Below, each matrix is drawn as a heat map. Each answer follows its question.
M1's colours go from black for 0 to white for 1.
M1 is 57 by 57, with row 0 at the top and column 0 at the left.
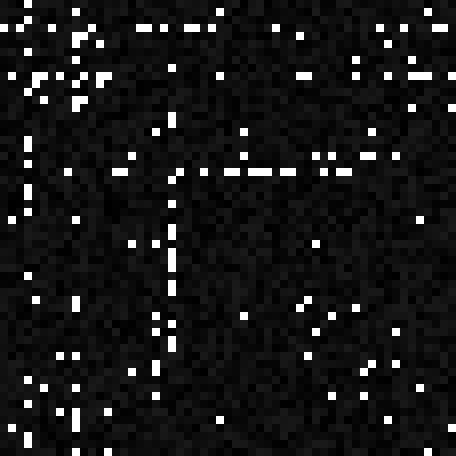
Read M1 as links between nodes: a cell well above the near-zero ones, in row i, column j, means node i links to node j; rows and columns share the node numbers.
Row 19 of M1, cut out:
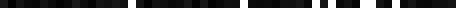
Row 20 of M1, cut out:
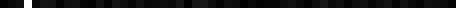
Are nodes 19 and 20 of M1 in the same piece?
no
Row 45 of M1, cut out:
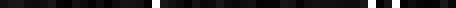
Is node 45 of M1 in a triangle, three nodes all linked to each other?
yes
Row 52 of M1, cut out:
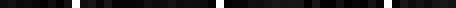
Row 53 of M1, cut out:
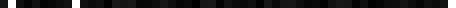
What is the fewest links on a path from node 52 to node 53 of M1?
2
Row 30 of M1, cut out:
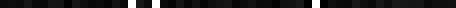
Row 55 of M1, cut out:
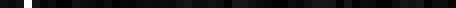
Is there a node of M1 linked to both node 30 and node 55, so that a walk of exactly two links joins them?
no
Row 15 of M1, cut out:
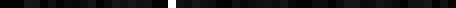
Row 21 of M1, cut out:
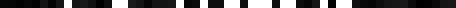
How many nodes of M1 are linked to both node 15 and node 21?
0
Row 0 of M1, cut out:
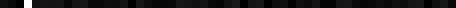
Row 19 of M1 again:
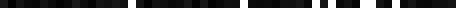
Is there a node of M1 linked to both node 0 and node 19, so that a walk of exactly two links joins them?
no
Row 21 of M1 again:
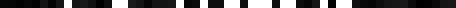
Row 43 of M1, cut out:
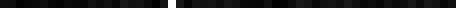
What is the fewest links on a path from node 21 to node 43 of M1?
1
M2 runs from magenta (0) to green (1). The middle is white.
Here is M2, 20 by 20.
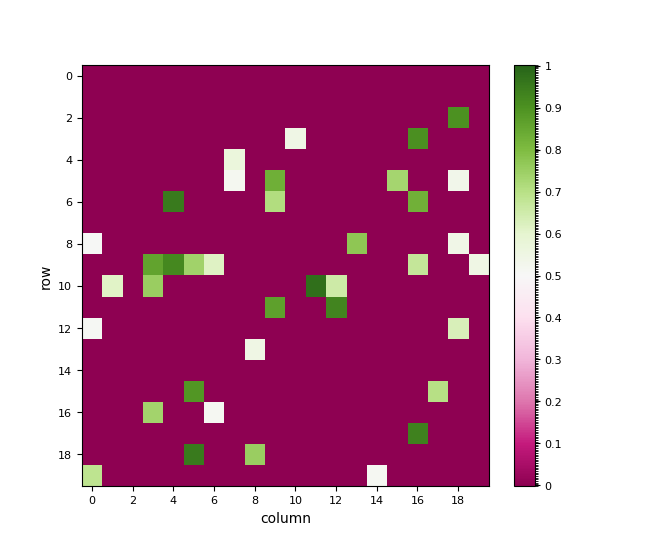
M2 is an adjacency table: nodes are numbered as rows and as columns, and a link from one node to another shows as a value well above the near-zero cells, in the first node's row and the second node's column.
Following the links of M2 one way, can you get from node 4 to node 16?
no
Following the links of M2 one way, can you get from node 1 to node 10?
no
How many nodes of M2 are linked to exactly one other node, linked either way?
4
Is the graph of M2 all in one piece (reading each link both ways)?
yes
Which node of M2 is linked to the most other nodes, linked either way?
node 9
